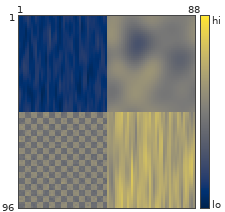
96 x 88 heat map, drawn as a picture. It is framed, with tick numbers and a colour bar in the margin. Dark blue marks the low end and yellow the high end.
It is made of 2 by 2 panels. Panel 1,1: very low, streaked downward, faint in contrast. Panel 1,2: middling, smooth. Panel 2,1: middling, checkered. Panel 2,2: high, streaked downward.
